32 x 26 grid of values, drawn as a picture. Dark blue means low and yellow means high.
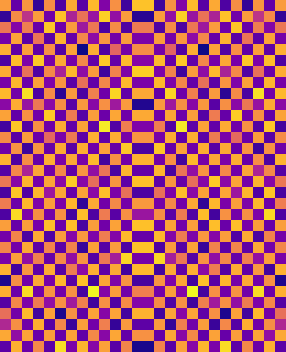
Grain: checkered. Slope: none. Histogram: two levels. Average level on the scale: 50%. Mirror symmetry: left to right. Odd rows or columns: none.
